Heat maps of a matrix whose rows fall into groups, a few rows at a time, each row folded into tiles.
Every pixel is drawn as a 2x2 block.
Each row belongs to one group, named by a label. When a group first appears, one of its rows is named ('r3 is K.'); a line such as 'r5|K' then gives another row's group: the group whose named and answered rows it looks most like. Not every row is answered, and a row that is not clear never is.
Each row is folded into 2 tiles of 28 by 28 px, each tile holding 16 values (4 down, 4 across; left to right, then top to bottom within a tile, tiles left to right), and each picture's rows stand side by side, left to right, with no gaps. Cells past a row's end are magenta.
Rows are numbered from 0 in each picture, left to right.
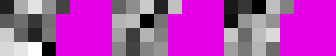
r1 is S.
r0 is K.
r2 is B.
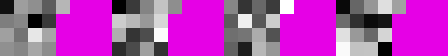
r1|B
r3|K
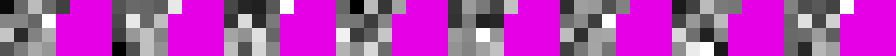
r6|K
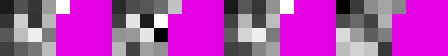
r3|K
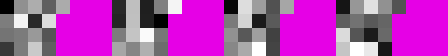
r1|S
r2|S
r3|K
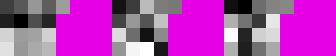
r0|K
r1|K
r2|B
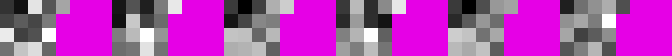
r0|K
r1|S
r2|K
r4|K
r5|B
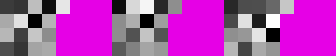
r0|S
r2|S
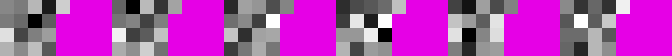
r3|S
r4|B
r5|S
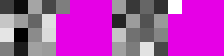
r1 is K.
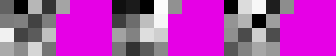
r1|B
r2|S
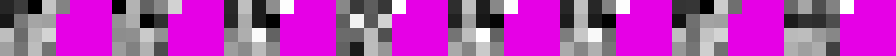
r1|S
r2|S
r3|S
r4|S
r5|S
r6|B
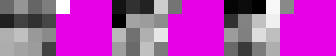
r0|K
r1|B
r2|B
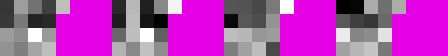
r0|S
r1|S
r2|K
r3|K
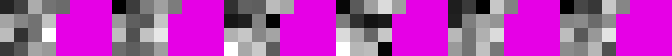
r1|B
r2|K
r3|K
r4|B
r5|B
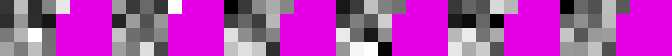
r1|K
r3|K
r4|K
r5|B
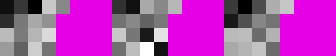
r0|B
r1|K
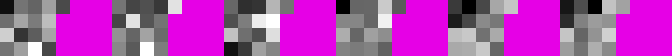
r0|B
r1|S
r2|B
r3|B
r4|K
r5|B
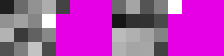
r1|K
